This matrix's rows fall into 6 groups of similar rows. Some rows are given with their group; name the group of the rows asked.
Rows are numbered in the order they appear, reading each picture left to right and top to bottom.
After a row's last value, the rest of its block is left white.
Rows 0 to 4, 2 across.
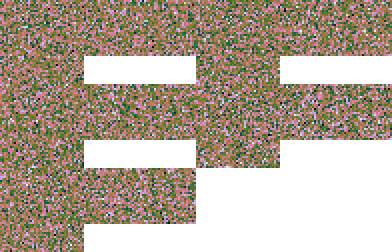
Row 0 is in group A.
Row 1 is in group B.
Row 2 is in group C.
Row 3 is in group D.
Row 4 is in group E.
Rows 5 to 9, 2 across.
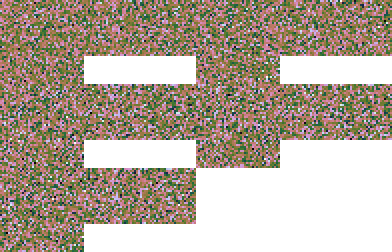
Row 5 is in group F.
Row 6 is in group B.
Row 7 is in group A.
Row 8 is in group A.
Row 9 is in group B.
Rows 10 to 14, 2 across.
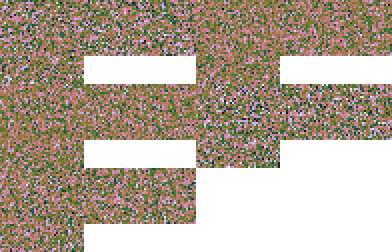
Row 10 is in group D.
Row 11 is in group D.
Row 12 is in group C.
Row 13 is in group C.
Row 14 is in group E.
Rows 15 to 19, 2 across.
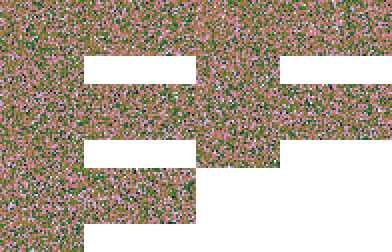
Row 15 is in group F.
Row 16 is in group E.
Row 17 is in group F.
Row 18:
C
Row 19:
C
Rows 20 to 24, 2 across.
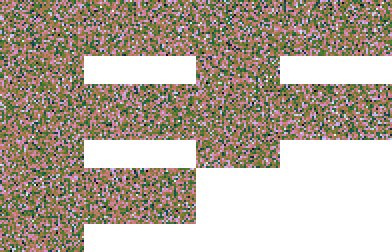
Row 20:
B
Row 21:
B
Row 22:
F
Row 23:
D
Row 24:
F
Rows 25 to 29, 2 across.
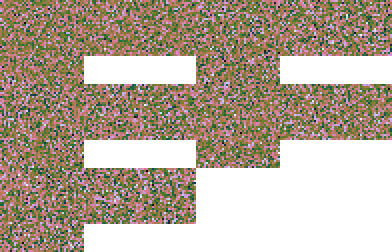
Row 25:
F
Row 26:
D
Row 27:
A
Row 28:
D
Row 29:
E
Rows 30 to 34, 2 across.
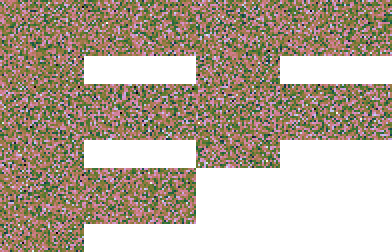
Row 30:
A
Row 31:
A
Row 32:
F
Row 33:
D
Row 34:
A
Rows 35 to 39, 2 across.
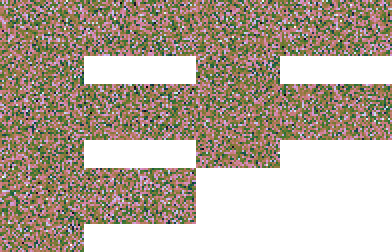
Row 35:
C
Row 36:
C
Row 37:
F
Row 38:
B
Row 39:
E
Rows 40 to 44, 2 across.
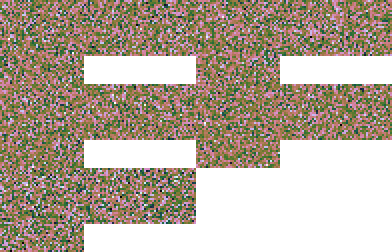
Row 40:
B
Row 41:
E
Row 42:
C
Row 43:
B
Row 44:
F
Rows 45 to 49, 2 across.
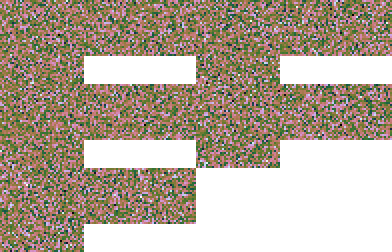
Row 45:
C
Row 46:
B
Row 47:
F
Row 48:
D
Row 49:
E
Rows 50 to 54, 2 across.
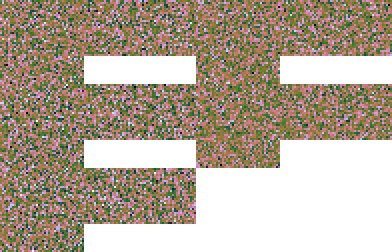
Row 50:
B
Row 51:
D
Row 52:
C
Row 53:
F
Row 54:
C
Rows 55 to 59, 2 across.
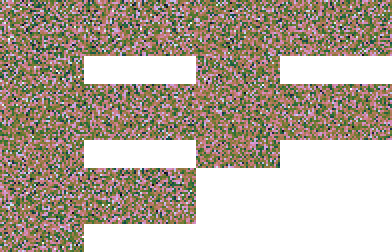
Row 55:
B
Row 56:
F
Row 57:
F
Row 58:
C
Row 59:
B
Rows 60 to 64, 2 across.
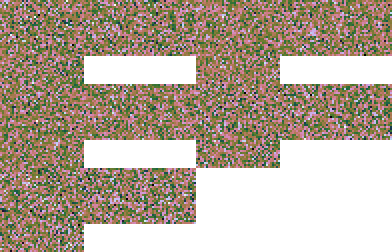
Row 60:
C
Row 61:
E
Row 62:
C
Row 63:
A
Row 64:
E
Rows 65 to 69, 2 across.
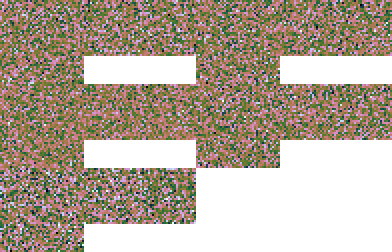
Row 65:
D
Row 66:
B
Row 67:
B
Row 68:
F
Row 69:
A
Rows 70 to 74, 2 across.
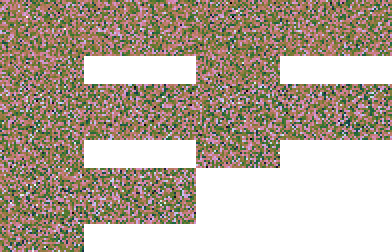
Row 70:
E
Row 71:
F
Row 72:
F
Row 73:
F
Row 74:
C
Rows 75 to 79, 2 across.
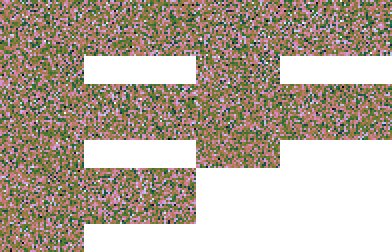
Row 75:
A
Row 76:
A
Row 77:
C
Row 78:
F
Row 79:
E
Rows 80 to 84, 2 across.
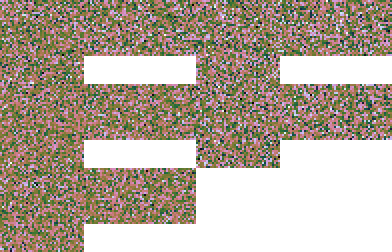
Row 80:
D
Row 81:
E
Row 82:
D
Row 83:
A
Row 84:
F
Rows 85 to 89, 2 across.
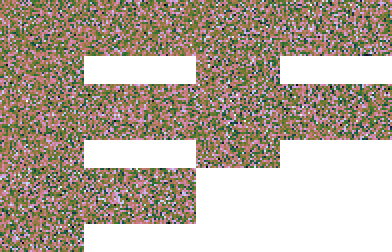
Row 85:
B
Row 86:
C
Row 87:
E
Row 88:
F
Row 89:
E
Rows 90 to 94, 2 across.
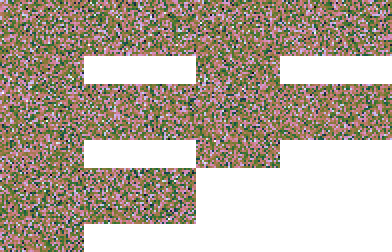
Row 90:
D
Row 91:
D
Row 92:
E
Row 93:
A
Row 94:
F
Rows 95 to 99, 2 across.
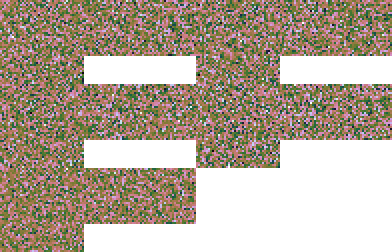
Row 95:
C
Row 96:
A
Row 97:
B
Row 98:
C
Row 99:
C
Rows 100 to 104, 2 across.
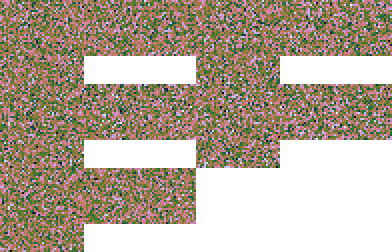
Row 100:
A
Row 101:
C
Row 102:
B
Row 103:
D
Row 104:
B
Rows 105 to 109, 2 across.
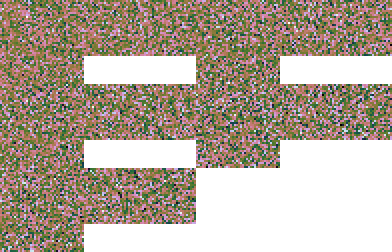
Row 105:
E
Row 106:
C
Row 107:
C
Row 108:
F
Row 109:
D
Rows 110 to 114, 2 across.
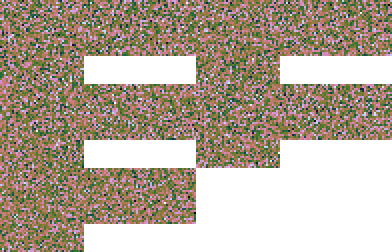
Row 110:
B
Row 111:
D
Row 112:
C
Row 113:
B
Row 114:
D
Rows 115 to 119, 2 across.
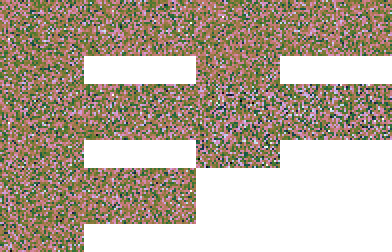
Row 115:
B
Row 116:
E
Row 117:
B
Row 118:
A
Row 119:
B
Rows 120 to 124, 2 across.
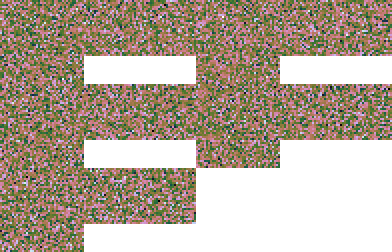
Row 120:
B
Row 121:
E
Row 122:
A
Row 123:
F
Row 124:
D
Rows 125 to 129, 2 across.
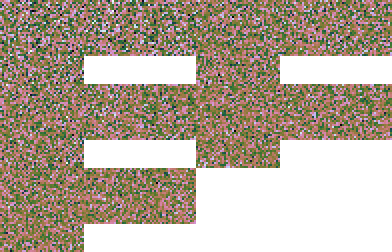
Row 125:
A
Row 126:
F
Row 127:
A
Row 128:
D
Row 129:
B
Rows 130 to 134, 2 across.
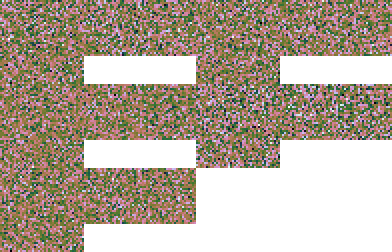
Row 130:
B
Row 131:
C
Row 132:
A
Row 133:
A
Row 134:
B
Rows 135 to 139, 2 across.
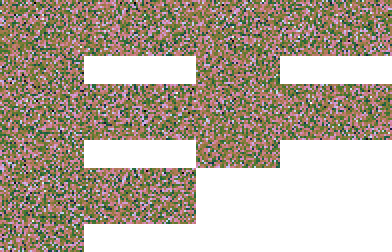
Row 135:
F
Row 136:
C
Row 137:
F
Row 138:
C
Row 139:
F
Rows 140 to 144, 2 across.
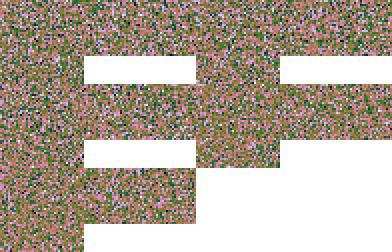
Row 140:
C
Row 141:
F
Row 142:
A
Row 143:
C
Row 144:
B
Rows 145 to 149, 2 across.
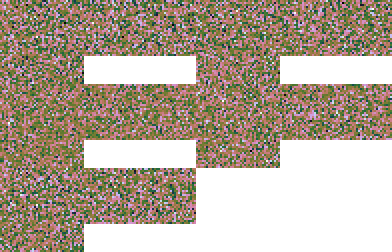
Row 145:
C
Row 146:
F
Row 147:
B
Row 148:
E
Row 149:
C
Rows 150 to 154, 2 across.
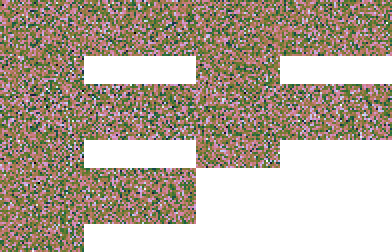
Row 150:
A
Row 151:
B
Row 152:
A
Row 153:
E
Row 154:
C
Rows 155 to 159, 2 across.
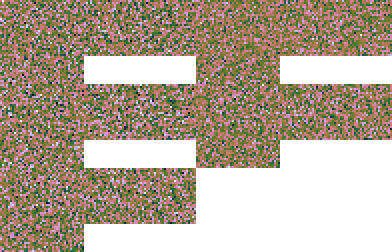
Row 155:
F
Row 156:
D
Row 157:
D
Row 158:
C
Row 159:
C
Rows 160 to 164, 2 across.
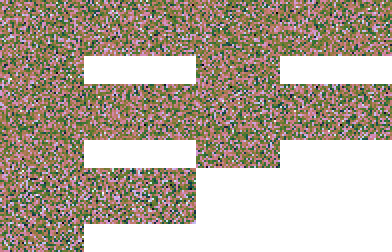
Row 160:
D
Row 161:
B
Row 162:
F
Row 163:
F
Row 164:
A
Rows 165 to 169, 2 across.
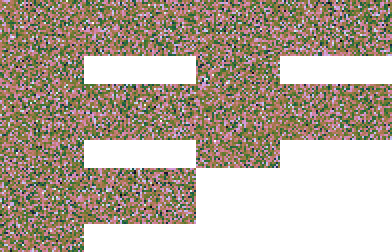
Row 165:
C
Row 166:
D
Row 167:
C
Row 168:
A
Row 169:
B
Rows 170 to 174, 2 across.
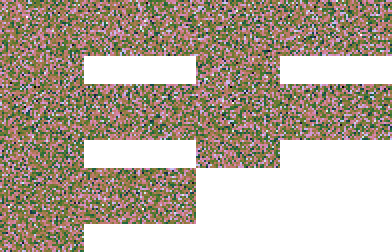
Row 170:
E
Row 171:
D
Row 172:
F
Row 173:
F
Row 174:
B
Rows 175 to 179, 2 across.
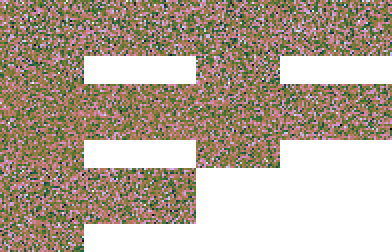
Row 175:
C
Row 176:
A
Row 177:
B
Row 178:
D
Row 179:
A
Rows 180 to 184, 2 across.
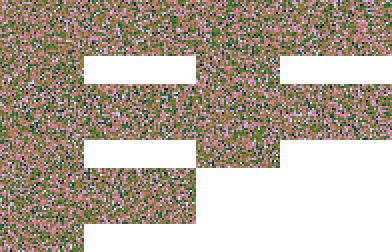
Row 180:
D
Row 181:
B
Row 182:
F
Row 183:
C
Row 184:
B
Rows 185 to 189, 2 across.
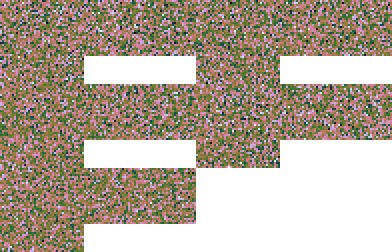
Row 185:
A
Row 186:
F
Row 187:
F
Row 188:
C
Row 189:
D
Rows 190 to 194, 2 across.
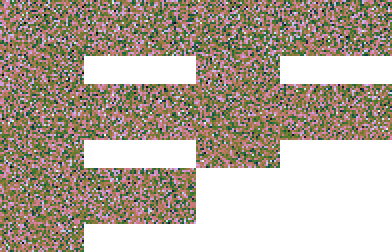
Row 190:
A
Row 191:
F
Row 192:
B
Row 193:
B
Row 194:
A
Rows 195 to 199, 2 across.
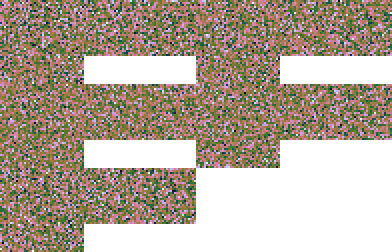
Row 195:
A
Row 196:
A
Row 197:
C
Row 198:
D
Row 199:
A
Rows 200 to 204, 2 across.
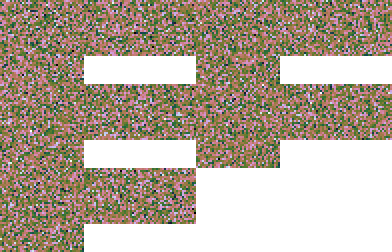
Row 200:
A
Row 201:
C
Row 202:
D
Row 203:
C
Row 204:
C
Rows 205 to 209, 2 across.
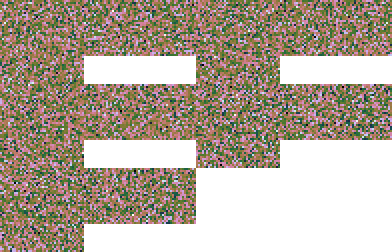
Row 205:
D
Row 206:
B
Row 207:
B
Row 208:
F
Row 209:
F
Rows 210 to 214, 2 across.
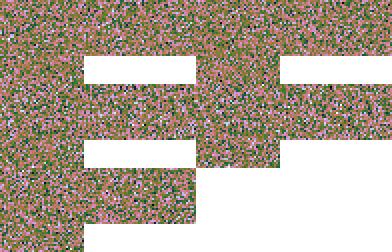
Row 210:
B
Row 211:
F
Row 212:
C
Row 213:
C
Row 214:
A
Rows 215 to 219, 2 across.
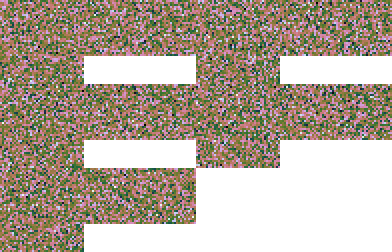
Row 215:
D
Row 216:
C
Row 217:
D
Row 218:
F
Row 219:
C
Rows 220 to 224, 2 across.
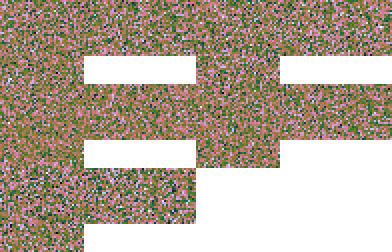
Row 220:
D
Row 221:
E
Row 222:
B
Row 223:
D
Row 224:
A
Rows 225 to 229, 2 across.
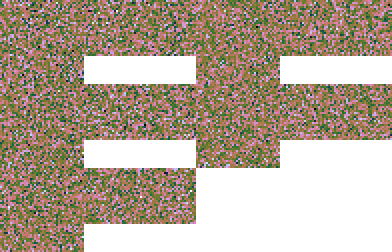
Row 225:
A
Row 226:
E
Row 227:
D
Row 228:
D
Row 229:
B
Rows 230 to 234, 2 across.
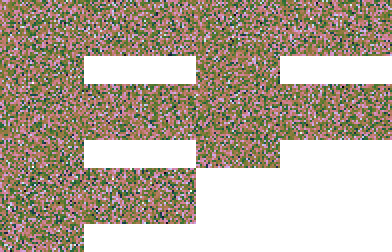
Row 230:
C
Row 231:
C
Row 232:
A
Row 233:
F
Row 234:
B
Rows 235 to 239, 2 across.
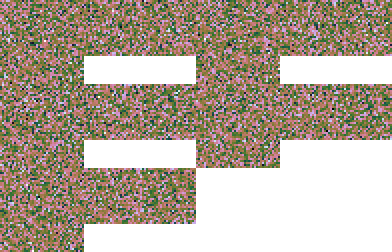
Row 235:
B
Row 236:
B
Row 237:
F
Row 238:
A
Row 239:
A
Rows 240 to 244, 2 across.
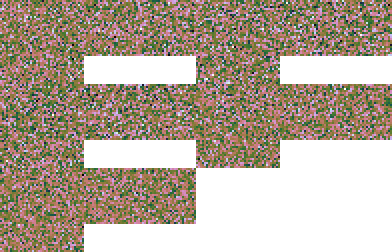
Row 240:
E
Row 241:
D
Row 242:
B
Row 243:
A
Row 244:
A
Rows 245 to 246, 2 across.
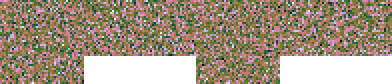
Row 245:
C
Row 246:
D
